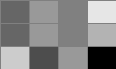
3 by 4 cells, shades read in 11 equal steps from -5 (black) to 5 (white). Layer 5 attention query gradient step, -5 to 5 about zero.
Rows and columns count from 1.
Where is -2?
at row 3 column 2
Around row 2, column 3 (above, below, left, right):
0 1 1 2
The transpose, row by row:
-1 -1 3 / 1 1 -2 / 0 0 1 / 4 2 -5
